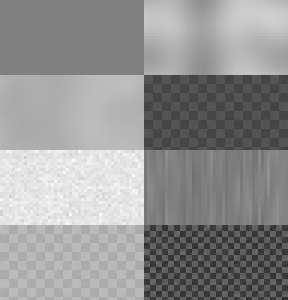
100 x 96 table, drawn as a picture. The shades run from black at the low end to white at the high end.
The table splits into 4 rows of 2 panels. Panel 1,1: middling, flat. Panel 1,2: high, smooth. Panel 2,1: high, smooth, faint in contrast. Panel 2,2: low, checkered, faint in contrast. Panel 3,1: very high, fine-grained, faint in contrast. Panel 3,2: middling, streaked downward, faint in contrast. Panel 4,1: high, checkered, faint in contrast. Panel 4,2: low, checkered.
